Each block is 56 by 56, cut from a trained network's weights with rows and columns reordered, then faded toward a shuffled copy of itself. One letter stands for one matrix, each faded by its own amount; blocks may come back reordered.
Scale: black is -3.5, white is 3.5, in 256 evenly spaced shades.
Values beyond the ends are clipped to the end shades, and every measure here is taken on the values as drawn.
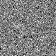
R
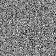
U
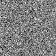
R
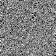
R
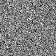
R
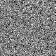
R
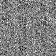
U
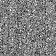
U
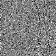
R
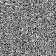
U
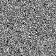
R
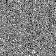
U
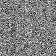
U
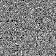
R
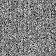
U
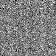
U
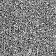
U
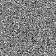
R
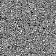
R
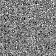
U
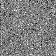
U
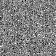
U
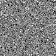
R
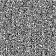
U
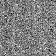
U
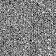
U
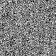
U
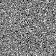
R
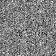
U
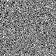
R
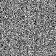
U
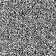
U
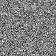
R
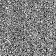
U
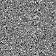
R
